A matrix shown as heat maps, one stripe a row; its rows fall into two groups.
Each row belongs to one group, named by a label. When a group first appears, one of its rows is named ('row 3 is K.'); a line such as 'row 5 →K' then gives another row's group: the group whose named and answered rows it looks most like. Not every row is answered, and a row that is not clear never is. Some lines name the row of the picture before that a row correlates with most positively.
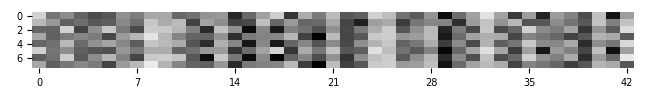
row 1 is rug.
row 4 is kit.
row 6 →kit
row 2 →kit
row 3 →rug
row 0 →rug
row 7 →rug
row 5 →rug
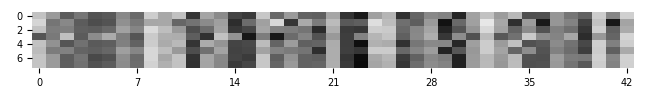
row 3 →kit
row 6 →rug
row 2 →rug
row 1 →rug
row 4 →rug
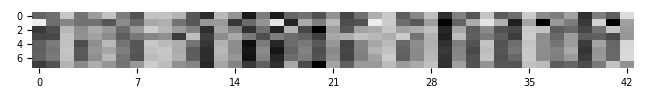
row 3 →kit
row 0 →kit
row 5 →kit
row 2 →kit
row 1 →rug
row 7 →kit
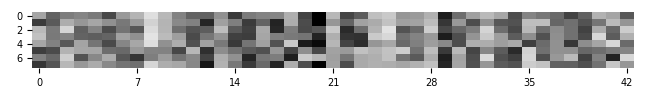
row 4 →rug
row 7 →kit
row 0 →rug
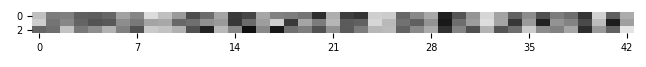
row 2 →kit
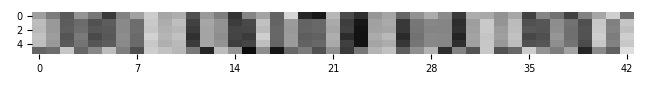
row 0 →rug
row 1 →rug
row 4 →rug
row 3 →rug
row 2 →rug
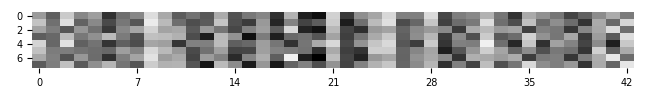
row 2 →rug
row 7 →kit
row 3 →kit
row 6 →rug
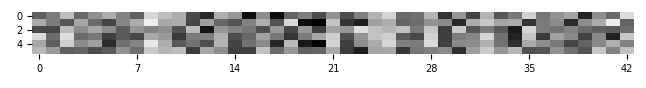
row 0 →kit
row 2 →kit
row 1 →rug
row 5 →rug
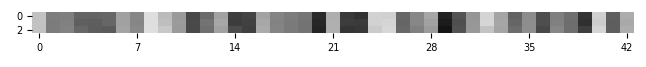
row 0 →rug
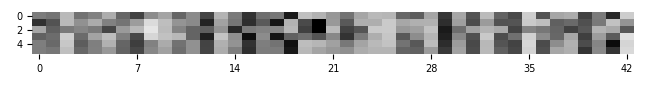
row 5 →kit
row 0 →kit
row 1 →kit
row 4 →kit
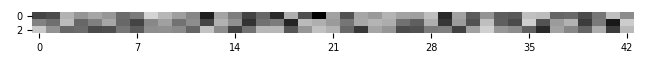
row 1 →kit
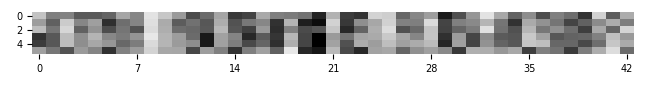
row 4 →kit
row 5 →rug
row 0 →rug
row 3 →kit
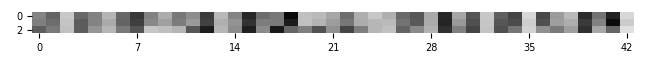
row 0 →kit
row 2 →kit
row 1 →kit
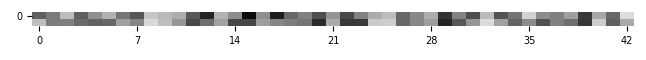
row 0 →kit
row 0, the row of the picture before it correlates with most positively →2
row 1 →rug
